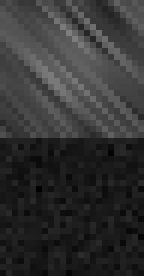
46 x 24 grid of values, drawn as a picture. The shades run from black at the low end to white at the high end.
The table splits into 2 rows of 1 panel. Panel 1,1: low, slanting down to the right. Panel 2,1: very low, fine-grained, faint in contrast.
